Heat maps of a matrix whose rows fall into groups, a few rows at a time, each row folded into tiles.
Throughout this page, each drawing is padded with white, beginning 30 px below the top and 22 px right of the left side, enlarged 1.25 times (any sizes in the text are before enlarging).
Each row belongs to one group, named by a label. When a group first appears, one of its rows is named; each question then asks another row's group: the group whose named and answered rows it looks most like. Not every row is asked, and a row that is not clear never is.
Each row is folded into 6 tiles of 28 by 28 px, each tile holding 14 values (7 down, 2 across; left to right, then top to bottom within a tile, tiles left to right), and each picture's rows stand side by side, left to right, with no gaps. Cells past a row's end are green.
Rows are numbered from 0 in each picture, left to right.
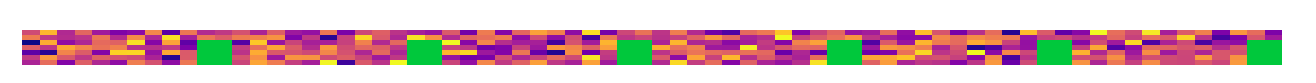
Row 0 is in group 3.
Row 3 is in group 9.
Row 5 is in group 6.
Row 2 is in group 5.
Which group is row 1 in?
9
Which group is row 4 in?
3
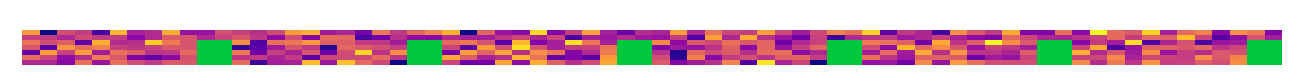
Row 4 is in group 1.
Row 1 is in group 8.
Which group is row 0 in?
1
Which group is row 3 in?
8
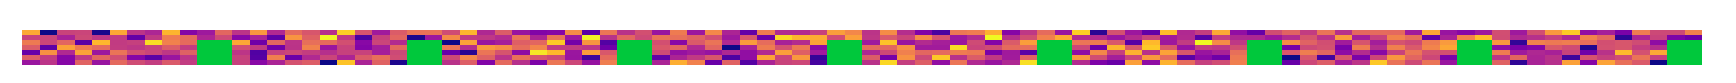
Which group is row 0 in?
1
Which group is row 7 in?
8
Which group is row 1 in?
8
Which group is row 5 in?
1
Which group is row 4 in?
9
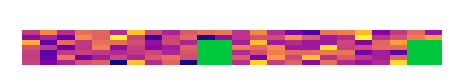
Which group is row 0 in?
8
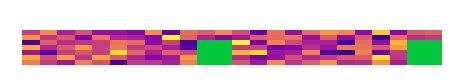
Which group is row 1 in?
5
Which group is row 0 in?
3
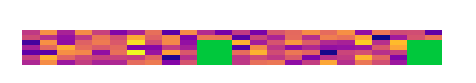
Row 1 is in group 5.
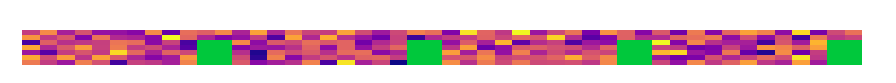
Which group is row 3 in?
5
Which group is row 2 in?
6
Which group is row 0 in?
3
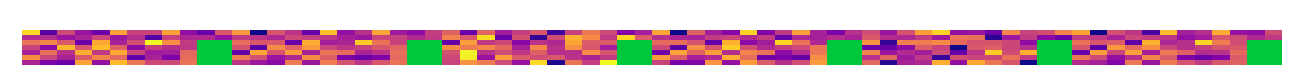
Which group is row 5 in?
1
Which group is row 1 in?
1
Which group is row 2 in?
9
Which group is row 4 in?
8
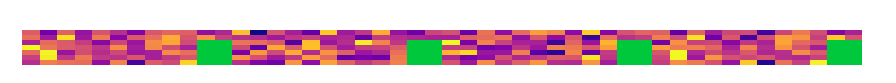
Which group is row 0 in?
9
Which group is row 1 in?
1
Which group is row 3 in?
9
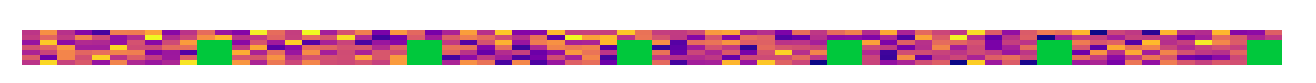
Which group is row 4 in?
8
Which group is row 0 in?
9
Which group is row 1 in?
6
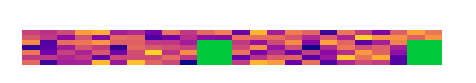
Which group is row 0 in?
8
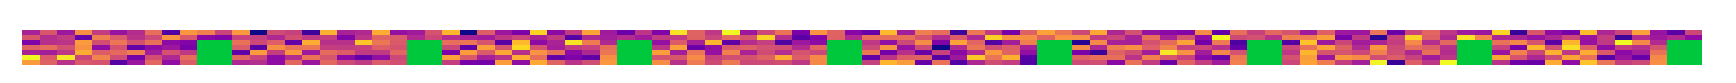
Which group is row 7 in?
1
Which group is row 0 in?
3
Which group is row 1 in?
1
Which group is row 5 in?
3
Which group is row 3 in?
6
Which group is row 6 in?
9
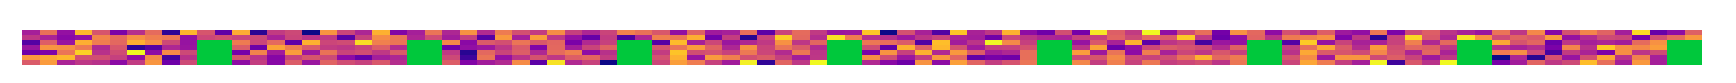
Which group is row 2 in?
8
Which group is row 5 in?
6
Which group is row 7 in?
5
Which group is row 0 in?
3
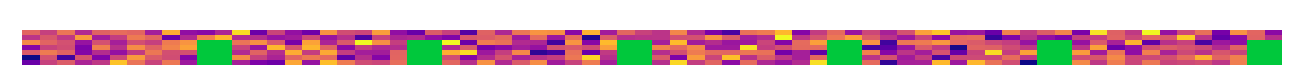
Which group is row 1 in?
1
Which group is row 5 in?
6
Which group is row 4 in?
8
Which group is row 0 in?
5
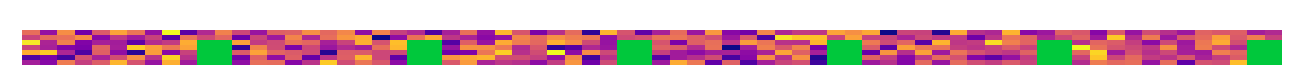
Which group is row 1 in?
5
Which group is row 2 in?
3
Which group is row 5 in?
9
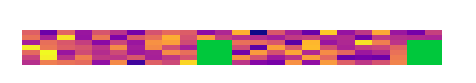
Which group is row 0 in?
9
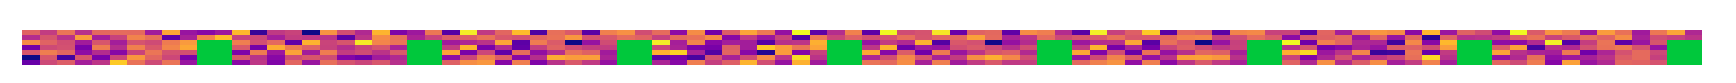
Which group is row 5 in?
6
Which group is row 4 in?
6
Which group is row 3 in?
5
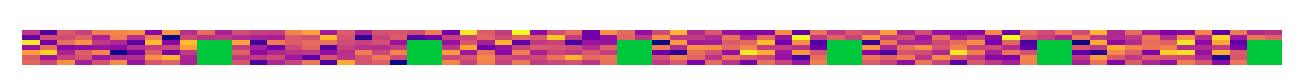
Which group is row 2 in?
6
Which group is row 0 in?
5
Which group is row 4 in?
3
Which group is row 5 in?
3
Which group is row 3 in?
3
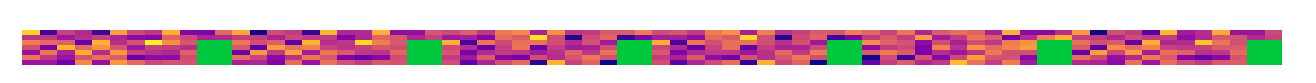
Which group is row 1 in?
1
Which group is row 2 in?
8
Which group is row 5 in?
1
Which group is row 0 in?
1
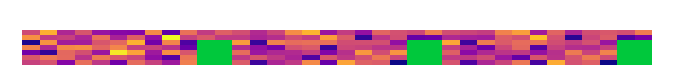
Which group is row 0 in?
3
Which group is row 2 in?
8
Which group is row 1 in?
8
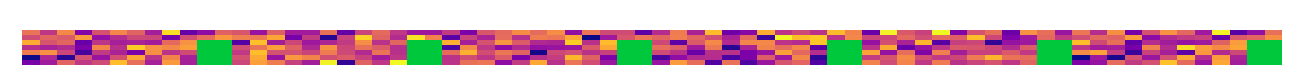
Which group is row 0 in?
5
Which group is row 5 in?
5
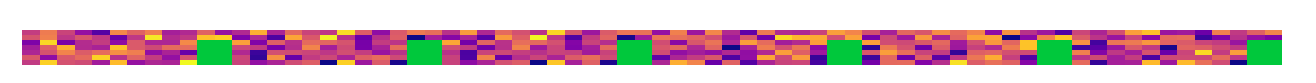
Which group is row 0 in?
9
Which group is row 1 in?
8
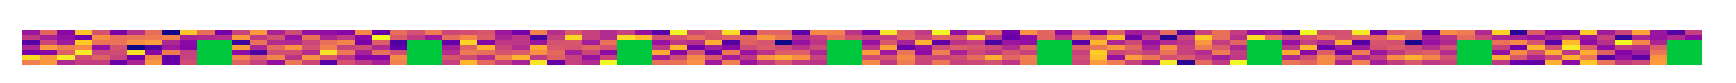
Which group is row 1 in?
3
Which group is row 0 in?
3
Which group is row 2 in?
9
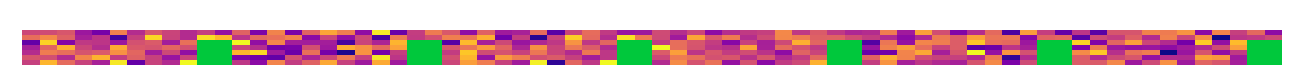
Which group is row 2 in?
9
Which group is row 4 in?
3
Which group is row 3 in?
9
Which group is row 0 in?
9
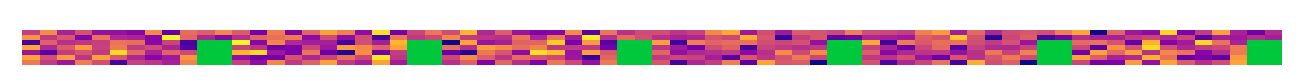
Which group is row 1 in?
5
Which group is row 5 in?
1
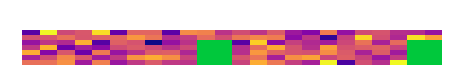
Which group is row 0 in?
6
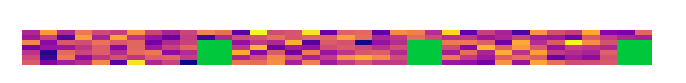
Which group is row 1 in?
6
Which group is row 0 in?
8
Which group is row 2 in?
1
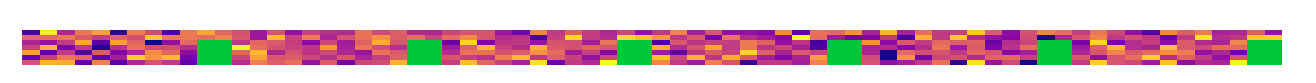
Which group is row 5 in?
9
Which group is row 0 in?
6
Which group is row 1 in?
9
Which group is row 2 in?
9
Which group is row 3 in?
3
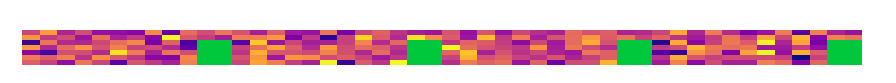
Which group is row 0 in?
3
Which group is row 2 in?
9
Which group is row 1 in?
9
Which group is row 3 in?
3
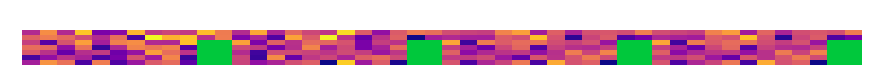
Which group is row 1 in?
8
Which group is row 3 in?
8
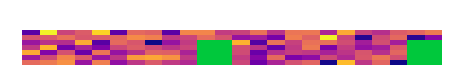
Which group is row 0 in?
6
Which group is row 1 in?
8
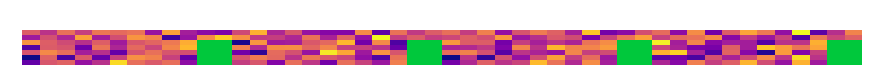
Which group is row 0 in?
5
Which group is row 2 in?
5
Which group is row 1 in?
3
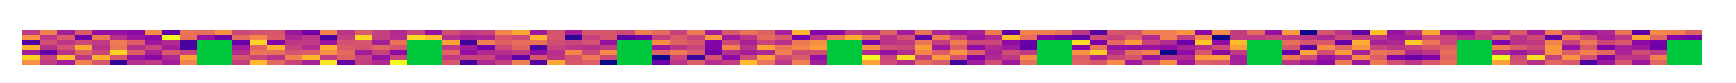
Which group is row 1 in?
9
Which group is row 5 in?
5
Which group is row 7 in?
3
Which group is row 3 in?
5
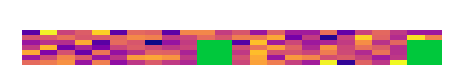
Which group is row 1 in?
9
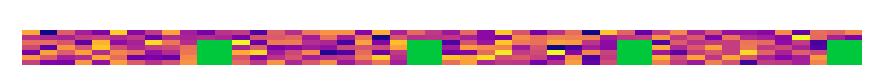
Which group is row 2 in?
3
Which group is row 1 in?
5
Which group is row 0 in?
1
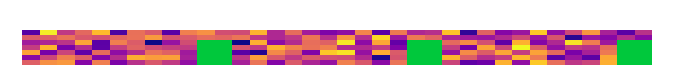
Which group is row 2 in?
1
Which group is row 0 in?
6
